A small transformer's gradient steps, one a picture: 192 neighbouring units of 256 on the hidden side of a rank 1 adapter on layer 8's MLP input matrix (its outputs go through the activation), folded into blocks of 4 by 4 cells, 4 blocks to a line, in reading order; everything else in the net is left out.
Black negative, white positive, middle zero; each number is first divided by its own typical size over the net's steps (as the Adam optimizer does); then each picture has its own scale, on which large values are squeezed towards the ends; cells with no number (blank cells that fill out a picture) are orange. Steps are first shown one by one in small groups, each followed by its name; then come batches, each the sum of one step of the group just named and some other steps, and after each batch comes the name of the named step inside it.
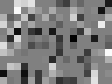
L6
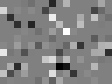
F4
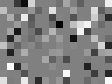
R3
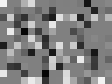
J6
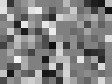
J6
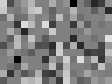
J6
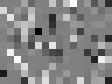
L6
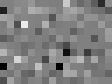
L6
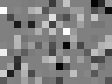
F4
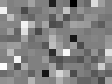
R3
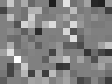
F4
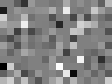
R3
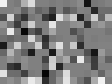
J6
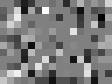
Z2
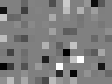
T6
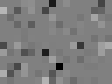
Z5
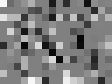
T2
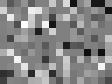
Z2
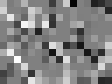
T2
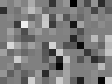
Z5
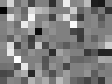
Z2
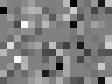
Z5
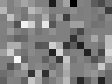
Z2
